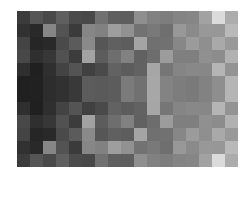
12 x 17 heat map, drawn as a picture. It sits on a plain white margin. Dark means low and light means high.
Odd rows or columns: none. Slope: up to the right. Mirror symmetry: top to bottom. Grain: fine. Ninth with the lowest average: middle left.
